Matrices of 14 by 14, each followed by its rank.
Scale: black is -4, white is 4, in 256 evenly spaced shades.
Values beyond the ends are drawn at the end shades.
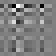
one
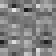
three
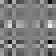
one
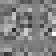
three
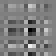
one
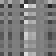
one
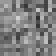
three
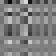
one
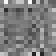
three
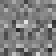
three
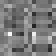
three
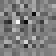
three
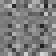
three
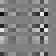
one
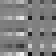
one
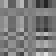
one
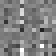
three
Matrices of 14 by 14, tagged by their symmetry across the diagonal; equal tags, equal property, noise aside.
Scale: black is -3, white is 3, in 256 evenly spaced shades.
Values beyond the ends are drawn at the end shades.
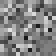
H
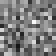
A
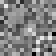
H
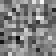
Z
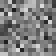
Z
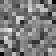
H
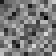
H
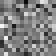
Z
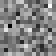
A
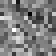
Z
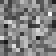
A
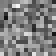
Z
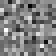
Z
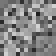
H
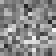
A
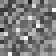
H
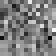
A
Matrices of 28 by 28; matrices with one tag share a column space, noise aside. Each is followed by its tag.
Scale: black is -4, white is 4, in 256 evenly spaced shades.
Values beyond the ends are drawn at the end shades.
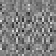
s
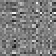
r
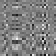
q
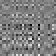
q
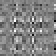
s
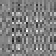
s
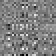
q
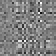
r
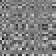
q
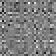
r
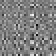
q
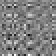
q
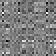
r
